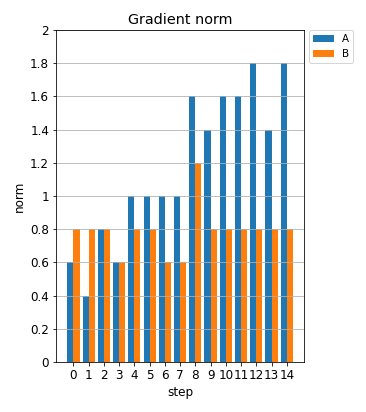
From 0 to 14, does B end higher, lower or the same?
the same
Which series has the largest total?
A
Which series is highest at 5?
A
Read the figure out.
Title: Gradient norm
x-axis: step, ticks 0 1 2 3 4 5 6 7 8 9 10 11 12 13 14
y-axis: norm, ticks 0 0.2 0.4 0.6 0.8 1 1.2 1.4 1.6 1.8 2
Legend: A, B
Values:
A: 0.6 0.4 0.8 0.6 1 1 1 1 1.6 1.4 1.6 1.6 1.8 1.4 1.8
B: 0.8 0.8 0.8 0.6 0.8 0.8 0.6 0.6 1.2 0.8 0.8 0.8 0.8 0.8 0.8
